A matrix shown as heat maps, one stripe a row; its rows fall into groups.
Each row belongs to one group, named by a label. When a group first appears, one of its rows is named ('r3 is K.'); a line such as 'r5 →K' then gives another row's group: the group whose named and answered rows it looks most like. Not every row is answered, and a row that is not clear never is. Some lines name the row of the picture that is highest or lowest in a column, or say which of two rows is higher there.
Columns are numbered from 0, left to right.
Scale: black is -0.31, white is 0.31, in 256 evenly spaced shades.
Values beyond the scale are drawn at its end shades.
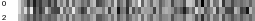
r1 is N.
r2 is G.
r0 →G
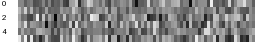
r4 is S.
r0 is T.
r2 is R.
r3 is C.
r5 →N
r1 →N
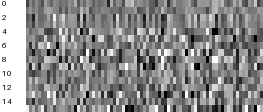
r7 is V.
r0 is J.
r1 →S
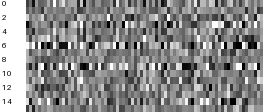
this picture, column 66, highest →15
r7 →T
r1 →J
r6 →N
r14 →T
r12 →G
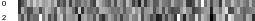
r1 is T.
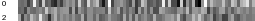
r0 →R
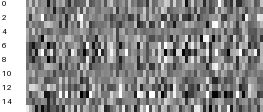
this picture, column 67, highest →15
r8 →V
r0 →V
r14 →V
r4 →N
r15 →G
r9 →S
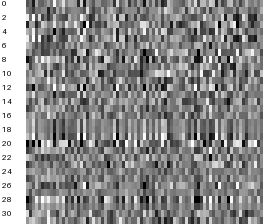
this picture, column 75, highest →7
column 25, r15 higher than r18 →No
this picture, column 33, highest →20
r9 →T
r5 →N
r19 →C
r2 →N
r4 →C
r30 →T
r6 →G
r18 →C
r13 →C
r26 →T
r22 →G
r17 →C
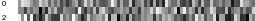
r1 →V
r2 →N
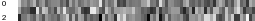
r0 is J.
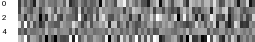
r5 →C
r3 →N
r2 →V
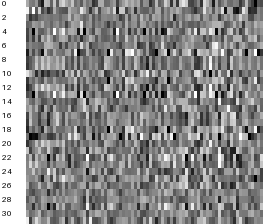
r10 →G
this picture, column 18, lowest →5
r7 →J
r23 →V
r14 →T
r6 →S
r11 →J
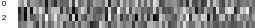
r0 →C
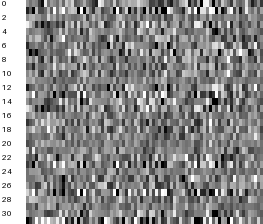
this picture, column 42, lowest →31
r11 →C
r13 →C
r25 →R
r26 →R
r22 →T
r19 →R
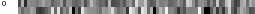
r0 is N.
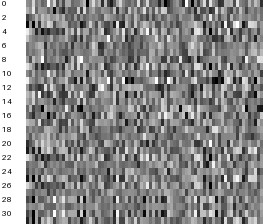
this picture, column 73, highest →8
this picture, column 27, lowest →24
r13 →N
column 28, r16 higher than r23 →Yes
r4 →G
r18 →S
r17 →N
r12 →R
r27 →V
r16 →V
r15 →J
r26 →G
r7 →R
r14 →C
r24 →J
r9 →G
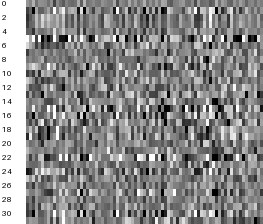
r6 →G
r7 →J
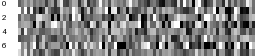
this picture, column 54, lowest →3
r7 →N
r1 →N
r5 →R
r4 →N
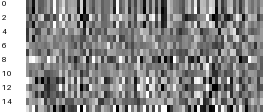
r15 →C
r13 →G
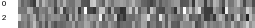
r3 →R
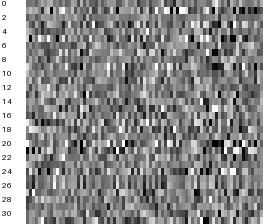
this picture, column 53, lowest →24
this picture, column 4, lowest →24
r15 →S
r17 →G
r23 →G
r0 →S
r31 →R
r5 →T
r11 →N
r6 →T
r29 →J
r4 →G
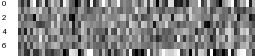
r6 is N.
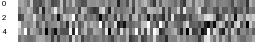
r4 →C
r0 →N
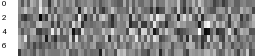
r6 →G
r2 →V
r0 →T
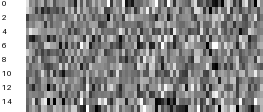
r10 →R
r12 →V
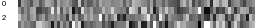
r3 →S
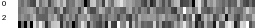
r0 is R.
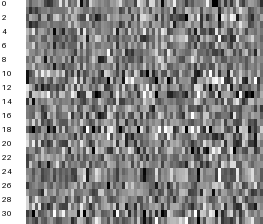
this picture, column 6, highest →27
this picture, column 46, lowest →30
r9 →C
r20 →N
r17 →N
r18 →V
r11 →J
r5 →T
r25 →T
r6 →C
